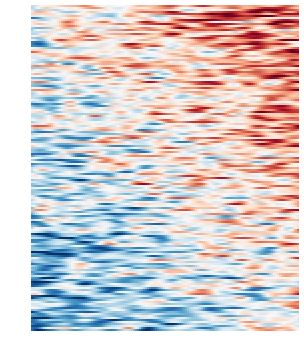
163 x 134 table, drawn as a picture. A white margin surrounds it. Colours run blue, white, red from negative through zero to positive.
Grain: streaks across. Slope: up to the top right. Ninth with the lowest average: bottom left. Average level on the scale: 50%. Mirror symmetry: none. Ninth with the highest average: top right.
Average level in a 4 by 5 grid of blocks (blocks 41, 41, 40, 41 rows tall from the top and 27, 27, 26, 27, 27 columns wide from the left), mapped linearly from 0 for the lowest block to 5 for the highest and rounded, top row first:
2 3 4 4 5 | 1 2 3 3 4 | 1 1 2 3 3 | 0 1 1 2 2
